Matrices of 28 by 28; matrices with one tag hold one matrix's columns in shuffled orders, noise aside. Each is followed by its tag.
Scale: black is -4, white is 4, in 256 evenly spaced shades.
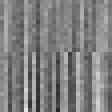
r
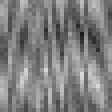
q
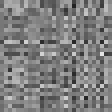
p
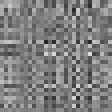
p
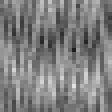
q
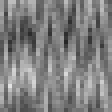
q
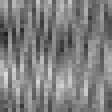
q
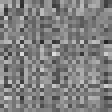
p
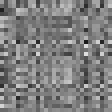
p
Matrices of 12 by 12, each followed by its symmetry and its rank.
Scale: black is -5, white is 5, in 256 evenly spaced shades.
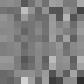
neither, rank two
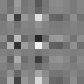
neither, rank one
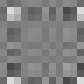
symmetric, rank one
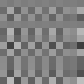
neither, rank one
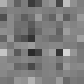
neither, rank two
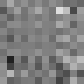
antisymmetric, rank two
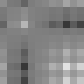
symmetric, rank one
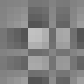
symmetric, rank one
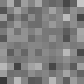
antisymmetric, rank two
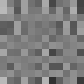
neither, rank two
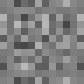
antisymmetric, rank two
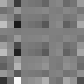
neither, rank one
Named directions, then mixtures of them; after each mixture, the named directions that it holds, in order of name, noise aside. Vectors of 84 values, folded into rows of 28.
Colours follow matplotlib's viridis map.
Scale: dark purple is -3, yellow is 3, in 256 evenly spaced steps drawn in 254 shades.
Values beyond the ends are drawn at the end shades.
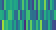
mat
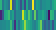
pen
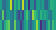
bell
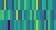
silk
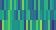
mat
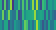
bell, pen, silk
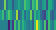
silk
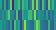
bell, pen, silk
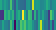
bell, pen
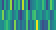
bell, mat, silk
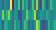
bell, pen, silk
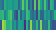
mat
